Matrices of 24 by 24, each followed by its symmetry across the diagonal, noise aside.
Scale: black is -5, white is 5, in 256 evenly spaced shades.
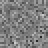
symmetric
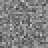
neither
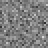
neither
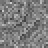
symmetric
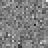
neither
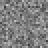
antisymmetric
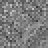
symmetric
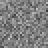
neither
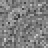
symmetric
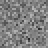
symmetric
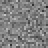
neither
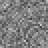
symmetric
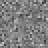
antisymmetric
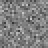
antisymmetric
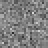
antisymmetric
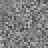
antisymmetric
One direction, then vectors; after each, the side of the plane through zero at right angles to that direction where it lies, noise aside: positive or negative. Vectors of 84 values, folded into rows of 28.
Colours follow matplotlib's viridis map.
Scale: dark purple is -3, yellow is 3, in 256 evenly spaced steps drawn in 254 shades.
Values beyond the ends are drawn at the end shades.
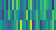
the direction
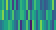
negative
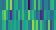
negative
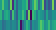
negative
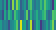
positive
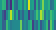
positive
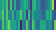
negative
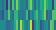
positive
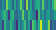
negative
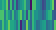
negative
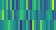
negative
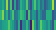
negative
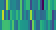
negative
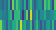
positive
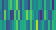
positive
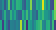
positive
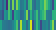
positive
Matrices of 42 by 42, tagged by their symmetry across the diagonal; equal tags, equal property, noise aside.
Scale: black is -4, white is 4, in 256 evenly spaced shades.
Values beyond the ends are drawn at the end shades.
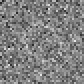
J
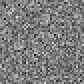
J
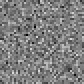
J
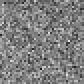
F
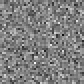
F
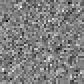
F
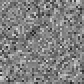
J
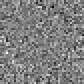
F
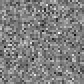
F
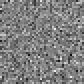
F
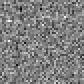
F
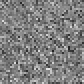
F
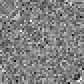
J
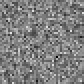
J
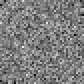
J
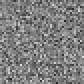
F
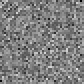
J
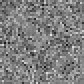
J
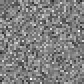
J
